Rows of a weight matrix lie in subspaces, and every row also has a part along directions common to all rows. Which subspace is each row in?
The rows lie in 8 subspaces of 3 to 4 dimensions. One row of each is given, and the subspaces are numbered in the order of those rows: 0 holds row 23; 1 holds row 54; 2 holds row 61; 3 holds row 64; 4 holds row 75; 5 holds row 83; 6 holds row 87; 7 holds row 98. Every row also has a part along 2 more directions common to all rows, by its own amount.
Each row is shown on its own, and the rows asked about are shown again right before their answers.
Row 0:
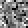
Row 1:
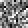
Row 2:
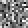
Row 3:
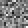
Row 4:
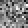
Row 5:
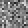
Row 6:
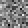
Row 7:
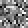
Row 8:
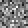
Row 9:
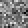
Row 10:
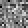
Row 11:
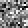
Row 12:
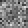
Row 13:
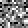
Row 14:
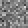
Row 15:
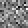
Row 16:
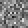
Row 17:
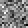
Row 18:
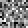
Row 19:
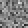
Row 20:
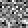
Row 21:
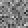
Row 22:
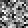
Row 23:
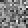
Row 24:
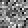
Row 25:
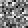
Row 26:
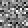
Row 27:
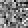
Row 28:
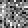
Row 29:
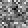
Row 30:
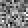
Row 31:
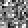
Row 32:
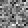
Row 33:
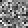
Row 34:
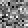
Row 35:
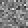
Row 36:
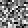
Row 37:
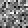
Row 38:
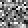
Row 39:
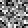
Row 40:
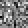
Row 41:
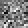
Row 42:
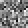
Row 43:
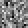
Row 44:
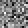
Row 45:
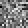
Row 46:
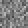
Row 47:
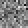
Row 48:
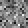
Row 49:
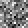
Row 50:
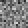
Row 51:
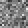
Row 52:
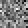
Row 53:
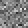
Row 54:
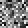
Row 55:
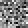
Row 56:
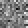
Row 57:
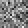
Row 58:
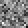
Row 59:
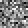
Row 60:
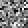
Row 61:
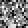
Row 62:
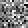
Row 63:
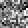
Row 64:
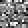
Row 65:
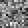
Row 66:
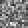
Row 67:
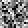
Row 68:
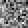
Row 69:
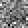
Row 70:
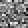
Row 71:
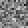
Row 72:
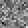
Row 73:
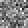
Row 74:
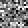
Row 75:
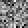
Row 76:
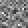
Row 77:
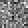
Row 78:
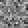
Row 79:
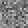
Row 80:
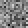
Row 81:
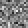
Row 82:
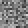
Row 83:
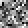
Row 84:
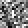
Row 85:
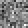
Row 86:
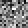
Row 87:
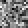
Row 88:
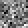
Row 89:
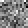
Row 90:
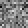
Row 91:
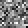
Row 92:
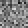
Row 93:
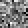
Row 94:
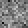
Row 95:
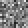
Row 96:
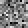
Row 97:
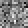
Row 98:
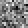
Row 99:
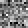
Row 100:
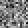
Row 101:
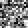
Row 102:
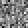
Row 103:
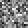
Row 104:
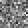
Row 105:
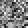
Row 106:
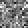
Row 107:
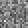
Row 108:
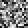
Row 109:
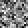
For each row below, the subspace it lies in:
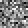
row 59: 2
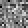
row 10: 6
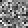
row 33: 5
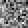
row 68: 6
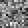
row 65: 3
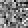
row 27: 6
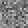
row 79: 6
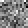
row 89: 2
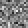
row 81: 0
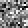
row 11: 5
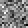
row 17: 1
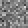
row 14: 2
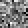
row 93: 3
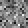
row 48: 1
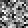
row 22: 0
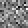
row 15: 5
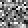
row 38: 5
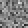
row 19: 4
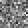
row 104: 4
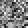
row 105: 7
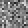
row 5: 2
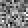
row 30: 3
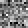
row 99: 3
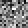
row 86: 4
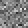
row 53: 0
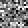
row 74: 5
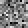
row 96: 3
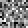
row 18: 4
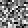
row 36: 6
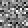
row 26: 5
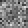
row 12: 5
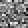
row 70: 3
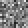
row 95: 4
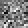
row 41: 7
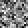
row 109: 0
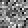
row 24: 2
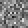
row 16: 1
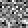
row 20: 1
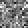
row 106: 6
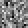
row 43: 2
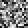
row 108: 0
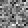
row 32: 3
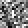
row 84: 0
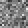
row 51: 1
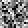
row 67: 7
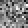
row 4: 7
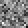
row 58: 0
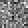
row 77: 2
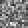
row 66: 3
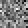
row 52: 7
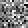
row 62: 7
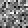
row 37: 5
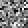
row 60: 0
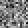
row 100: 1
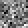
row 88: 7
